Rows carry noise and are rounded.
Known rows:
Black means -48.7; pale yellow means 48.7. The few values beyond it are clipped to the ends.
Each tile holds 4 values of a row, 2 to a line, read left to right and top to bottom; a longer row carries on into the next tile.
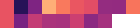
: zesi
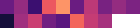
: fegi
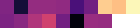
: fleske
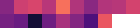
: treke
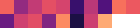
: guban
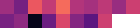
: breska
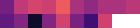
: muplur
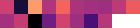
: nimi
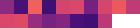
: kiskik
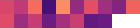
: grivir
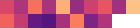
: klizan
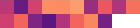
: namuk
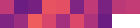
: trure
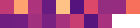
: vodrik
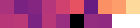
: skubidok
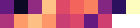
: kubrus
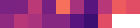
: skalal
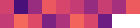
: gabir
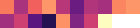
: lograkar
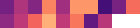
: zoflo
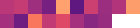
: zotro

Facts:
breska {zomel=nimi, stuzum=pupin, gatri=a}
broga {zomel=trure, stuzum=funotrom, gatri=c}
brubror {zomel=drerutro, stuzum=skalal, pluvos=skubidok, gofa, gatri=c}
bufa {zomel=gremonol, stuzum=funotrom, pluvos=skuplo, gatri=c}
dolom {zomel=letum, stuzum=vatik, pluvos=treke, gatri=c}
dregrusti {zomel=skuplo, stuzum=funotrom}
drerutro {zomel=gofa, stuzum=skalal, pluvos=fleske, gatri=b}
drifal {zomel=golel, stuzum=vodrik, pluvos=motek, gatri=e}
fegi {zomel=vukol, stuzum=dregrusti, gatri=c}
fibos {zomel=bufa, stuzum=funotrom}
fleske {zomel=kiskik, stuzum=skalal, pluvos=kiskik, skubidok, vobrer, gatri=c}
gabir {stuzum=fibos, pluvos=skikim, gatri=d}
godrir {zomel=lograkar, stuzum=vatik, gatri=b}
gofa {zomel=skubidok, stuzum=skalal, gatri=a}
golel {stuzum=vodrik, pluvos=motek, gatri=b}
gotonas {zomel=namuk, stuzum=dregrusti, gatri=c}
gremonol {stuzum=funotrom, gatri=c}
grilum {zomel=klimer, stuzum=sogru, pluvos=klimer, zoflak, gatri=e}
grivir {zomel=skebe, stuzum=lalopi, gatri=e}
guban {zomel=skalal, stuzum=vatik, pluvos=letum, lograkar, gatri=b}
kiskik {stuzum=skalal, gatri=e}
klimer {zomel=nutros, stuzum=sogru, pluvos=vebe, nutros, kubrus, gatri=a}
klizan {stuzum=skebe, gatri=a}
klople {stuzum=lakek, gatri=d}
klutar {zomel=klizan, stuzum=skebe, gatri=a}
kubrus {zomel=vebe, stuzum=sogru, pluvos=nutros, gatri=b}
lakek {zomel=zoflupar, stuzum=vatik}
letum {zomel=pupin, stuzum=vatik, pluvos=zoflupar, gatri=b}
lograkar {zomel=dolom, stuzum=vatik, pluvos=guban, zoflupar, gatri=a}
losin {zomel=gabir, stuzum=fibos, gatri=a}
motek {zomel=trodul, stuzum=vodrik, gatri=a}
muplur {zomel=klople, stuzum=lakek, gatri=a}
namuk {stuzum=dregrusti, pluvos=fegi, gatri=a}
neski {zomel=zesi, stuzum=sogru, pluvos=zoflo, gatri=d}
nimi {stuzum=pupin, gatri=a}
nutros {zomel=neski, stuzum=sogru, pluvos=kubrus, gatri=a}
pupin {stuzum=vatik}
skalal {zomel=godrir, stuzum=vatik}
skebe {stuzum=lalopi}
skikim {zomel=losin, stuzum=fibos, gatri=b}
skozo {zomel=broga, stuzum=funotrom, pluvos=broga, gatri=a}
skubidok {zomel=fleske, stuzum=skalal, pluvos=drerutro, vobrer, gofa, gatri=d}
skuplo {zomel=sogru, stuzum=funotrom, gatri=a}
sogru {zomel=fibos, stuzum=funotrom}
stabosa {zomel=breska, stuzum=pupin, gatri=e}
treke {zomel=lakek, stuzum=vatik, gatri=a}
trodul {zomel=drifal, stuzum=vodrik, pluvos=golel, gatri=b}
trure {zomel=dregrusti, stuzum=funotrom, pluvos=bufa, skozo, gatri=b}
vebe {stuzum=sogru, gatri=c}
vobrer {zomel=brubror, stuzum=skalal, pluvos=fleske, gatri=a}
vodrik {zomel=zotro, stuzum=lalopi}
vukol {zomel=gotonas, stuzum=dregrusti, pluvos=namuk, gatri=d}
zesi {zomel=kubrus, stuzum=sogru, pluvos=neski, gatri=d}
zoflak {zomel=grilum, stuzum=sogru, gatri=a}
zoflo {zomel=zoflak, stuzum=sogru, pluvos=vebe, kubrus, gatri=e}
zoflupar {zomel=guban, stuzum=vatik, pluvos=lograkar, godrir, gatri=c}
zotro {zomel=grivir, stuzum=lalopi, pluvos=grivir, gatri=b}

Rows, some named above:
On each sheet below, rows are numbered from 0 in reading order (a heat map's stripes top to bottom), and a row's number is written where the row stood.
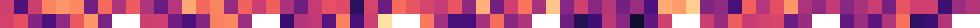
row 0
namuk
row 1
namuk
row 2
zoflupar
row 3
klizan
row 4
vobrer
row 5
grilum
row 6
stabosa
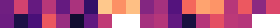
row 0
vobrer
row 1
losin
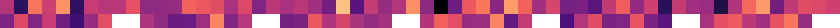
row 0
dolom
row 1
skuplo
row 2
zotro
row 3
vebe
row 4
skikim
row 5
bufa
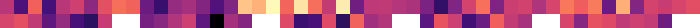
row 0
kiskik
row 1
fleske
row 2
motek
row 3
gotonas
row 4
drifal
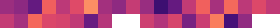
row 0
grilum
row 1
sogru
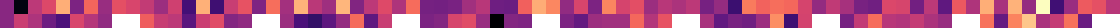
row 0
gremonol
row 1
skebe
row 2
klutar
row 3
drerutro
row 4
skozo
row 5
zoflak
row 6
trure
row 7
golel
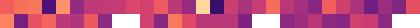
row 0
drifal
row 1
trodul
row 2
vukol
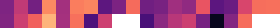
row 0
zoflo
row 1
brubror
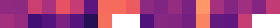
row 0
gofa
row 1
lakek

